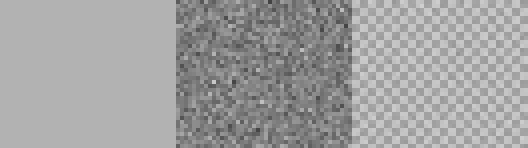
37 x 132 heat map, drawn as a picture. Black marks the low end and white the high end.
The table splits into one row of 3 panels. Panel 1,1: high, flat. Panel 1,2: middling, fine-grained. Panel 1,3: high, checkered.
